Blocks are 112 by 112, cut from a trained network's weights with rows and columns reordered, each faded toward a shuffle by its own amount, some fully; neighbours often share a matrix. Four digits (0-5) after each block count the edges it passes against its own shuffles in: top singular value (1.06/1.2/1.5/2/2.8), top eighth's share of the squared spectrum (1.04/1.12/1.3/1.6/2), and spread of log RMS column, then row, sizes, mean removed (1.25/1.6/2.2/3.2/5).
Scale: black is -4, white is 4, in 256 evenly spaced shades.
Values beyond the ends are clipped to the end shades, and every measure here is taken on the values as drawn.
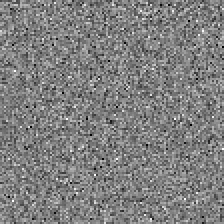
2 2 1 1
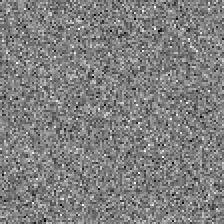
0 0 0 0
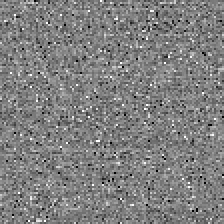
2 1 1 0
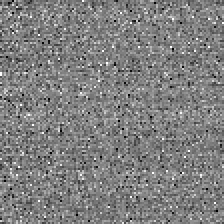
2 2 2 0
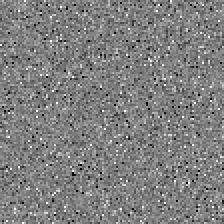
0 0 0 0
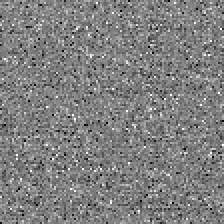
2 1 1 0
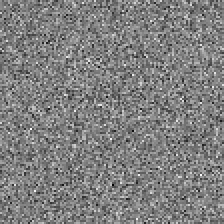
0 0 0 0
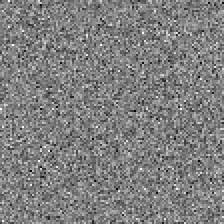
0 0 0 0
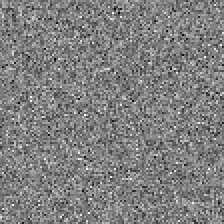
0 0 0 0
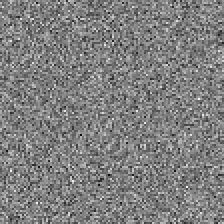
3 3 1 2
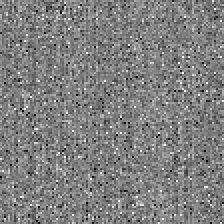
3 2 0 1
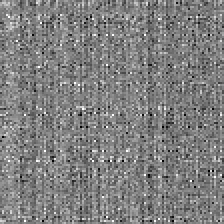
4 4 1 4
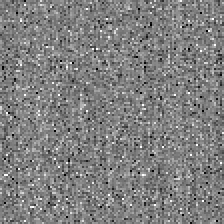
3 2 0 1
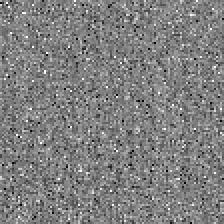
2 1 0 0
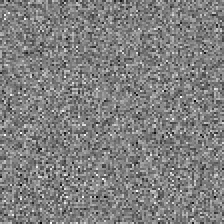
3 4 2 2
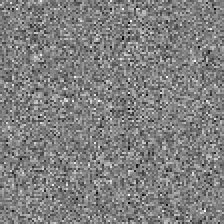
3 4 2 2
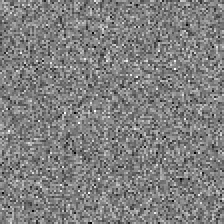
2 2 0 0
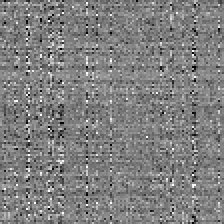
4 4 4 0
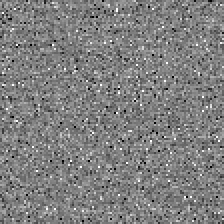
1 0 0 0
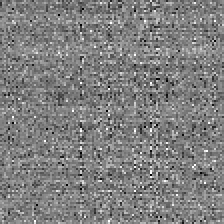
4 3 3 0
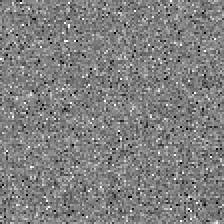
1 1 0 0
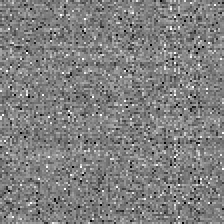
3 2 2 0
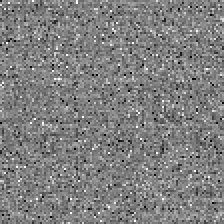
2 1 1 0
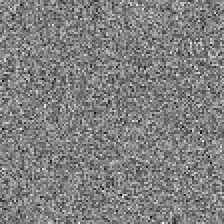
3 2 0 1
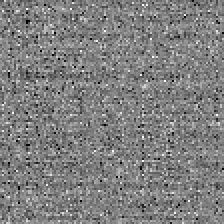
3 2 2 0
